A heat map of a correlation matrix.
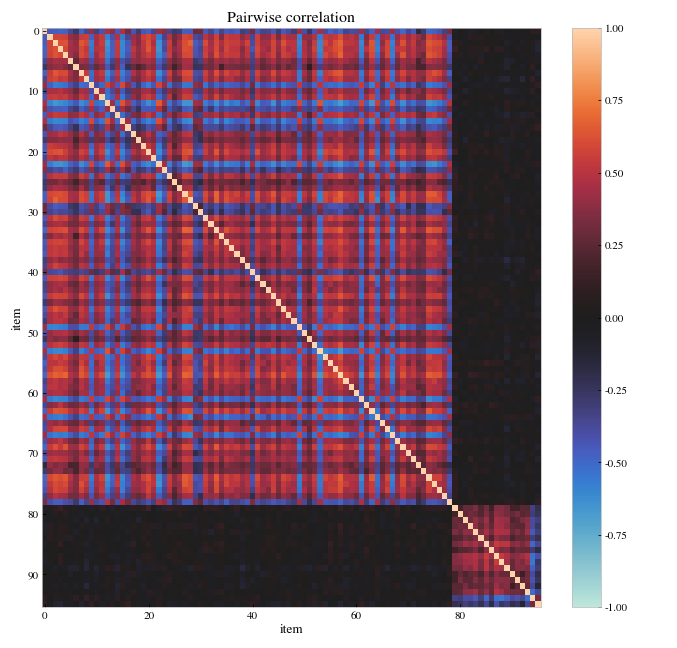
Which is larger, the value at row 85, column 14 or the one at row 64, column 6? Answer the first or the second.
the first
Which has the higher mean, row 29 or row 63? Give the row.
63
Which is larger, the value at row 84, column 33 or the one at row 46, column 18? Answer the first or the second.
the second
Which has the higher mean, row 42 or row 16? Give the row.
42
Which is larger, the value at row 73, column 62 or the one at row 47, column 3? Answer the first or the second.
the second
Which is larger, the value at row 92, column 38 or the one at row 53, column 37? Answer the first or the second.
the first
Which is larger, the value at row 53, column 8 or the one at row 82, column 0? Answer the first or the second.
the second
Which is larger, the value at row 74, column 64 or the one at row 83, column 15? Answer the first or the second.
the second
